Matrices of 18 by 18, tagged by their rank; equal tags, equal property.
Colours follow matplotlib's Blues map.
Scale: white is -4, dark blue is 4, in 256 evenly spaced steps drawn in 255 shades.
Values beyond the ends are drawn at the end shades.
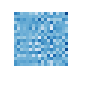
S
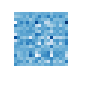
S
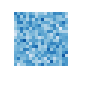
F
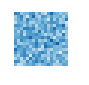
F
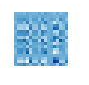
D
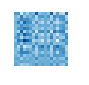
D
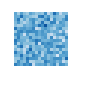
F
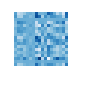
D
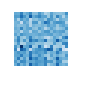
S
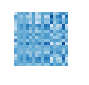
D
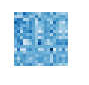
S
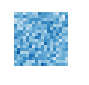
F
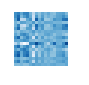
D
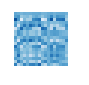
D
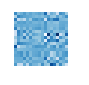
S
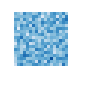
F
